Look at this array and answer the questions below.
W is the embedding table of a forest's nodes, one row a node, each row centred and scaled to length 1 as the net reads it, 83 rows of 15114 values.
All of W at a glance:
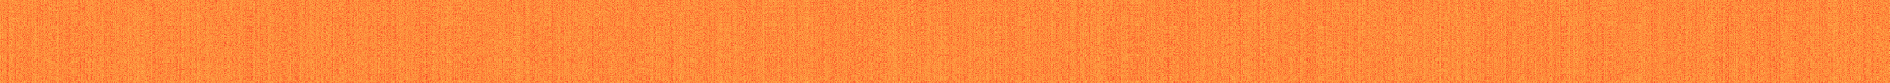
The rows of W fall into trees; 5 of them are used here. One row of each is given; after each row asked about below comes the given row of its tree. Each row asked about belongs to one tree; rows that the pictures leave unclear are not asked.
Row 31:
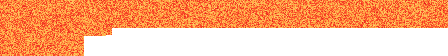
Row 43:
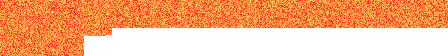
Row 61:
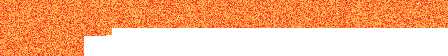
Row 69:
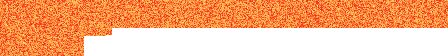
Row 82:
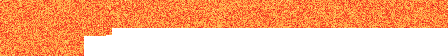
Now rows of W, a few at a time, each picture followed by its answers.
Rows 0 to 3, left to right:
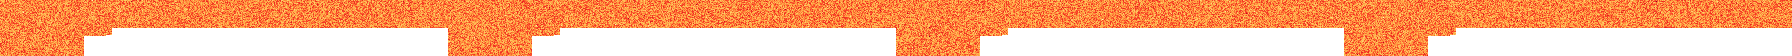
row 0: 82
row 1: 82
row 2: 61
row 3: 82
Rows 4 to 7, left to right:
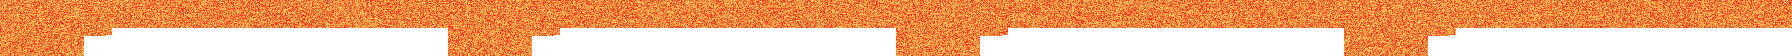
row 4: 61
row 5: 31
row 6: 82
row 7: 61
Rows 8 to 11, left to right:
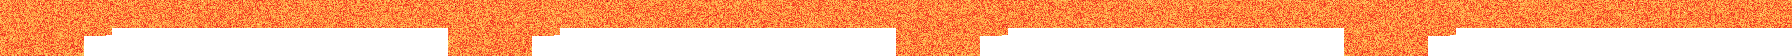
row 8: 61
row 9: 61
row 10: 31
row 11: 82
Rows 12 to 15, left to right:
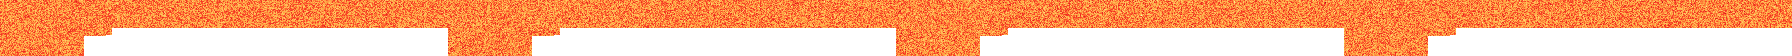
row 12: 82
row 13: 61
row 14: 31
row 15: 43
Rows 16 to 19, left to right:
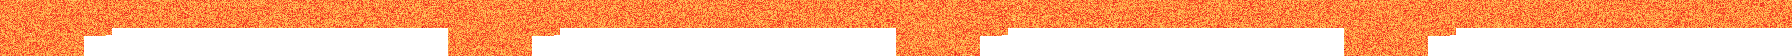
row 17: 43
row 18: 82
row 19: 43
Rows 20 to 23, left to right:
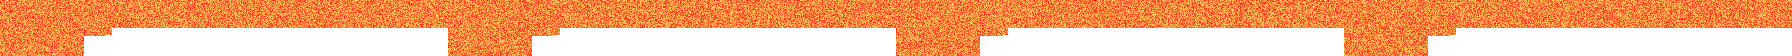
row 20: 43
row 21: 82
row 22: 61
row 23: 82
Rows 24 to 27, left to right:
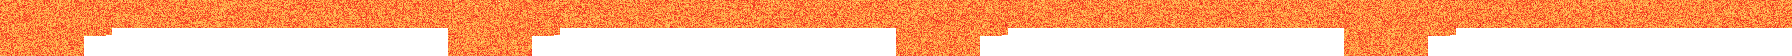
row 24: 82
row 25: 82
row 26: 31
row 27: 31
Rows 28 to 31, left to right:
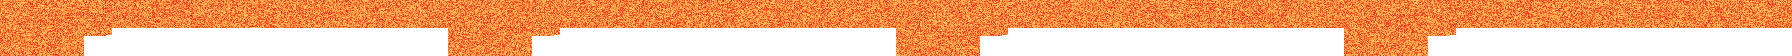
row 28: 31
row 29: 43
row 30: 82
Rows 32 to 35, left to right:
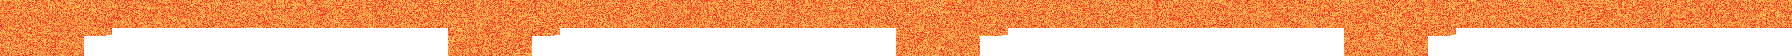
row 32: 31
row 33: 61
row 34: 43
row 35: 82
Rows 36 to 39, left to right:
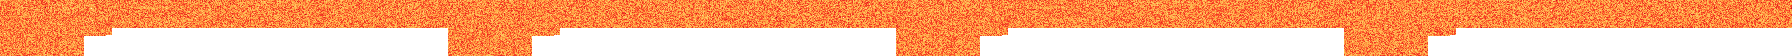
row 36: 31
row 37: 43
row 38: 31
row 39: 69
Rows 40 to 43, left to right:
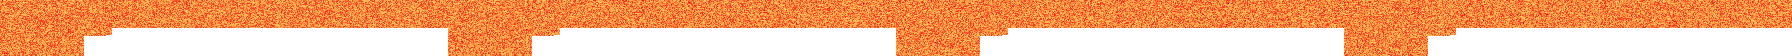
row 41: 43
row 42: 43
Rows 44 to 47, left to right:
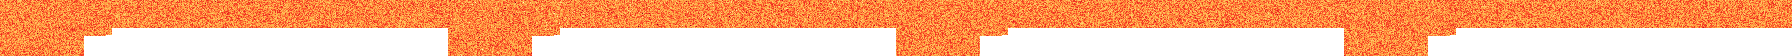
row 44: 82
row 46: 43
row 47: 31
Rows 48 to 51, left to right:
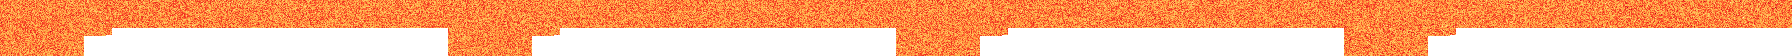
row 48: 31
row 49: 61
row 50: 31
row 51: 69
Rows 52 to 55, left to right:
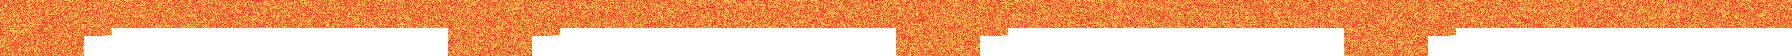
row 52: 61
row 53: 31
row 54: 82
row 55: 82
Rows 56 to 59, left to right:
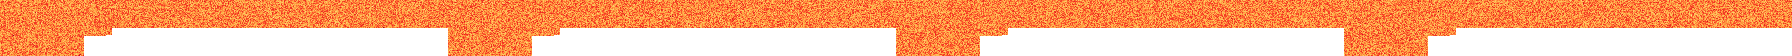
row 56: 31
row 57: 43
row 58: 43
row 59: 43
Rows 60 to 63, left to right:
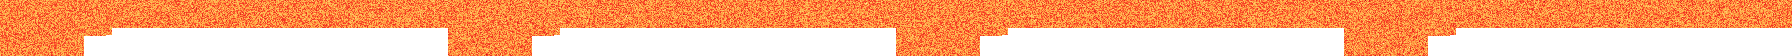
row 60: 43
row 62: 61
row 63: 31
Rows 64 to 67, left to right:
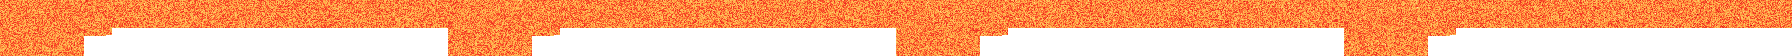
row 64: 43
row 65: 31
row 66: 43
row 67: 31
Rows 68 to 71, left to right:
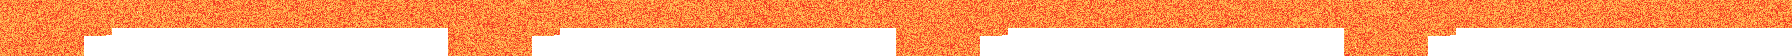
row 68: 61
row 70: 43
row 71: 43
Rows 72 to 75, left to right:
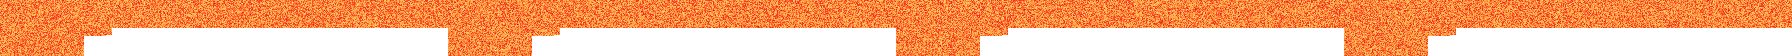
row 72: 61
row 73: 43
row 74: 31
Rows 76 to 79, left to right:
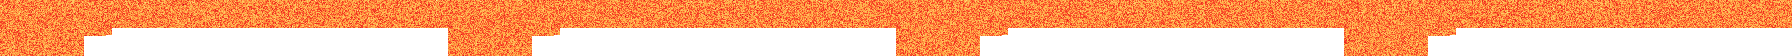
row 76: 31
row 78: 31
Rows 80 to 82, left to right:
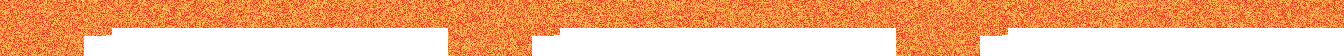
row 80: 43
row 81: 82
